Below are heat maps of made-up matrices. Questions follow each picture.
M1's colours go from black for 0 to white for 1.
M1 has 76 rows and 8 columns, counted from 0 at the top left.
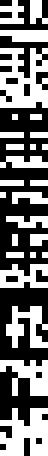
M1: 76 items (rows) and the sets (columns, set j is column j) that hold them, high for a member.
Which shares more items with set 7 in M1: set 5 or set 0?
set 5
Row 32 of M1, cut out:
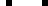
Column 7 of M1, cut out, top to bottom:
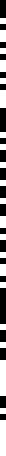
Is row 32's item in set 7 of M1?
no
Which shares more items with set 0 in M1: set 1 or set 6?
set 1
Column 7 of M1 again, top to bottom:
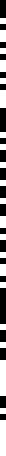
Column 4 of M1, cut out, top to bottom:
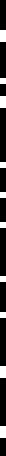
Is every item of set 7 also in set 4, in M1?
no
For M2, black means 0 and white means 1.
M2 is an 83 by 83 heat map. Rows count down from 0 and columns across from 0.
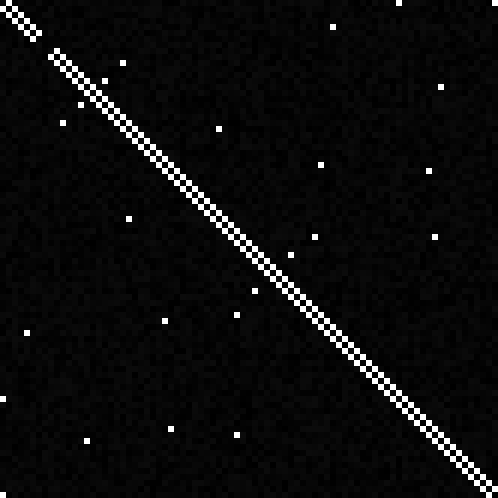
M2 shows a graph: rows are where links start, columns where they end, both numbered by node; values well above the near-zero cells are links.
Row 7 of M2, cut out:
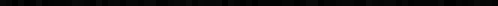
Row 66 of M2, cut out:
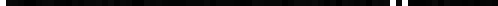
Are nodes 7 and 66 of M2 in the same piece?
no
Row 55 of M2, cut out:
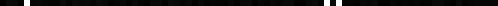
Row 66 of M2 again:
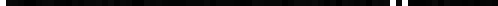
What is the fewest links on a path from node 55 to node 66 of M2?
6
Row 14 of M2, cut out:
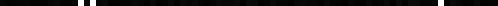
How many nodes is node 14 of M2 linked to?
3
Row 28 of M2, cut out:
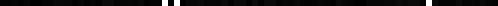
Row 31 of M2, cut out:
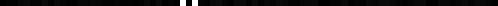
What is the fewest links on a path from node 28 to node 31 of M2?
3
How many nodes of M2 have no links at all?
1
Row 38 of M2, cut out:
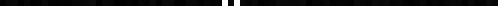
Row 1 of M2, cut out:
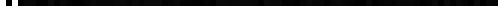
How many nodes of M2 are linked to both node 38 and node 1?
0
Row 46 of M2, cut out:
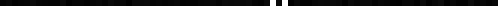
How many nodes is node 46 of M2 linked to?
2
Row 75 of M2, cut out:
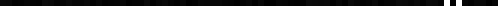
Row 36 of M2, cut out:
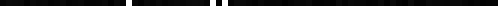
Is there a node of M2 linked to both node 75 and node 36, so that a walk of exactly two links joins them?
no
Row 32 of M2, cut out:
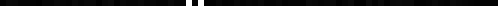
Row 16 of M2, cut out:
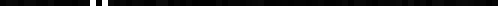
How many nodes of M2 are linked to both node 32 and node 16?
0
